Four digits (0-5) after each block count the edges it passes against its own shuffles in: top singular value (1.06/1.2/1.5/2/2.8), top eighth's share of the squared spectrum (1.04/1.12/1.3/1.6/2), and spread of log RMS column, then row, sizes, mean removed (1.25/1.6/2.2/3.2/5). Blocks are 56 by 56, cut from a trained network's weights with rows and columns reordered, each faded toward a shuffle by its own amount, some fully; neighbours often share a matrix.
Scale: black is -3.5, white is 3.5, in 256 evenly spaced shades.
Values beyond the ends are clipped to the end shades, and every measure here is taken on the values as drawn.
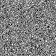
0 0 0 0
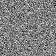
0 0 0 0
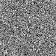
0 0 0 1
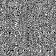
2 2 1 1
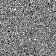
0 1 0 0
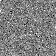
0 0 0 0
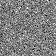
0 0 0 0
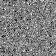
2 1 0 1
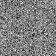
1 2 1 1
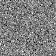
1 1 0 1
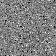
1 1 0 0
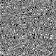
3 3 2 2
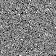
1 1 0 0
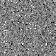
2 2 1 1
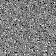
2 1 0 1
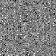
3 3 2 1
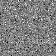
2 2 0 1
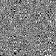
3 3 2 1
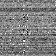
4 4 2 1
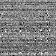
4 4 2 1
